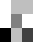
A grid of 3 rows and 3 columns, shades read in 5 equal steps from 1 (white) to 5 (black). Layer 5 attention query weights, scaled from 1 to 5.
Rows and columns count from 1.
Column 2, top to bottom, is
2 3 2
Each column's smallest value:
1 2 1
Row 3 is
5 2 4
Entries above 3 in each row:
0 0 2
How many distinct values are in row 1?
2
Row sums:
5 5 11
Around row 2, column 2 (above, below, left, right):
2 2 1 1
